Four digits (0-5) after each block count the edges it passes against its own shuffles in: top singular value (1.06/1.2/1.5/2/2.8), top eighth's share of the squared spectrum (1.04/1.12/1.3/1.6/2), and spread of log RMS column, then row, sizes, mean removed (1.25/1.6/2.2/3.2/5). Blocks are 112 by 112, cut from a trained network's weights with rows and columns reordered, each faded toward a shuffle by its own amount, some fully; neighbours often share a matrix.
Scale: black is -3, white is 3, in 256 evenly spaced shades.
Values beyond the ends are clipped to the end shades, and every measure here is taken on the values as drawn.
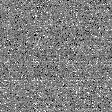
2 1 1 0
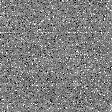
2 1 1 0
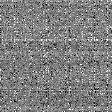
3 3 3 1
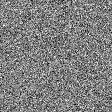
1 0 0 0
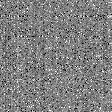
2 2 0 2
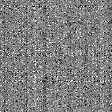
3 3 0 3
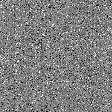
1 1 0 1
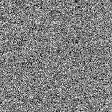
2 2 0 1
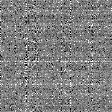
3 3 3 1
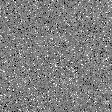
0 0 0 0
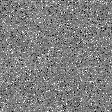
1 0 0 0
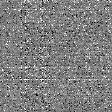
3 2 3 1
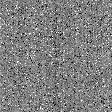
2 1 0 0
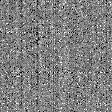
3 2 0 2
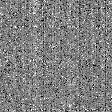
3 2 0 2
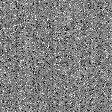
2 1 0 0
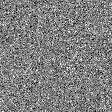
0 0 0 0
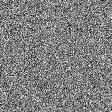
3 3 1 0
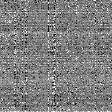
4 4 4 1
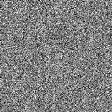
3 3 1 1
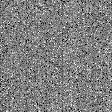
2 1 0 1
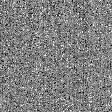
2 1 0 0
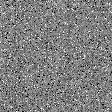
0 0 0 0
